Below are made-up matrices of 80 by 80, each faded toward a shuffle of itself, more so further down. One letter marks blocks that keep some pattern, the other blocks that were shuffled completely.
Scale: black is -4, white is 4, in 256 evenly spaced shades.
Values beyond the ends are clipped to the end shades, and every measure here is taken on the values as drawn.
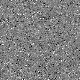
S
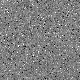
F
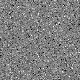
S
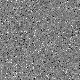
S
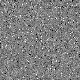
S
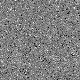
S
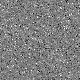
S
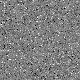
F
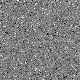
S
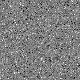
S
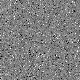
S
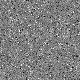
S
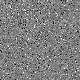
S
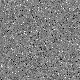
F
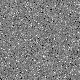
F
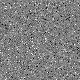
F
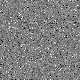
S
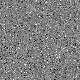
S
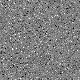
S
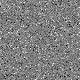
F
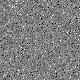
S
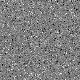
S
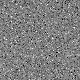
F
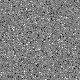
S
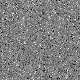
S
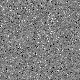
F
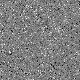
S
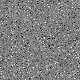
F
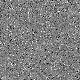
S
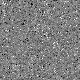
S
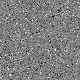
F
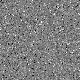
S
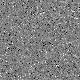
F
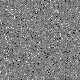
S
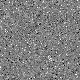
S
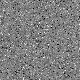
F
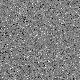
F
